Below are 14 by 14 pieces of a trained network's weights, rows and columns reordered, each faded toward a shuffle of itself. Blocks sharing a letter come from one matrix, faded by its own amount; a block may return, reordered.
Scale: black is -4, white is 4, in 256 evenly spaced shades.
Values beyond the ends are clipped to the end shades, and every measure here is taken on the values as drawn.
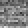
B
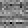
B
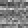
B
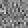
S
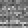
B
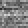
B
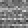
B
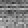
B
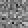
S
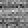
B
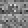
B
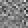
S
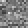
S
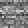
B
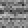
B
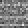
B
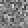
S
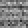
B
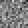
S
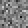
S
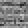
B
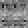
B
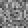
S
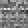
B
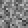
S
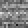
B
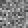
S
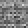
B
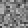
S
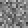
S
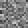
S
